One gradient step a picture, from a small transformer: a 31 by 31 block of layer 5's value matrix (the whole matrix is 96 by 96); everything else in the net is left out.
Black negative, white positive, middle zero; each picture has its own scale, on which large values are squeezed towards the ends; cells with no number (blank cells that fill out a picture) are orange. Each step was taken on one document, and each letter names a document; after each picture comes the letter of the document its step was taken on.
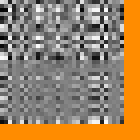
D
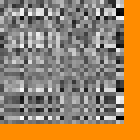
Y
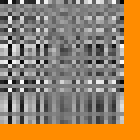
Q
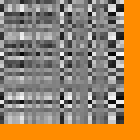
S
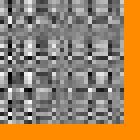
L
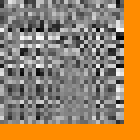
Y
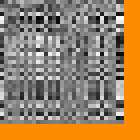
Y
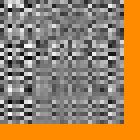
L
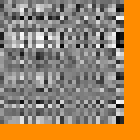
Y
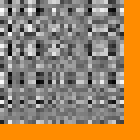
L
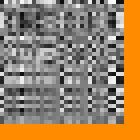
S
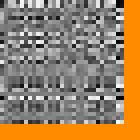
Y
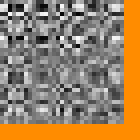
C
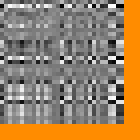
S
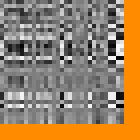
S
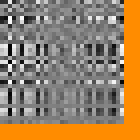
Q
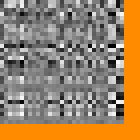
S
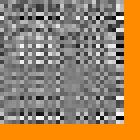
Y
